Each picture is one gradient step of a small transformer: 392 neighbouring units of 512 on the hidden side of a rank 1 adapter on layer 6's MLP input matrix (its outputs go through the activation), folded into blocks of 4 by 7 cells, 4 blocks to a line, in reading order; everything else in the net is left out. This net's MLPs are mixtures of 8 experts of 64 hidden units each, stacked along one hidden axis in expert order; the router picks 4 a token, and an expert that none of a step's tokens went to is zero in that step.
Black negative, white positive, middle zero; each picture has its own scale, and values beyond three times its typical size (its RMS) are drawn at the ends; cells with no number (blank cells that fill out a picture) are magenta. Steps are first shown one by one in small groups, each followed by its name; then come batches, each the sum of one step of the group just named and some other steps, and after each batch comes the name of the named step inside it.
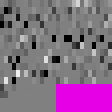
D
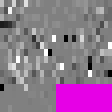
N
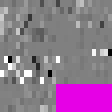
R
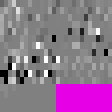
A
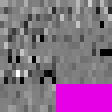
D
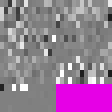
N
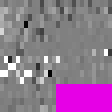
R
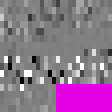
R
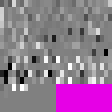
A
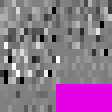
A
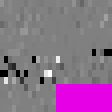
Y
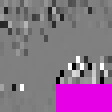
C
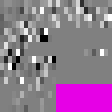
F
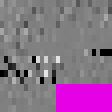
Y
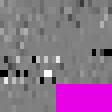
Y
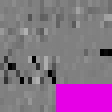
F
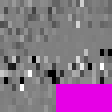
C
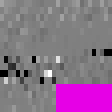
Y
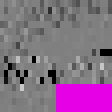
C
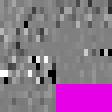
F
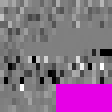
C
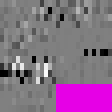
F
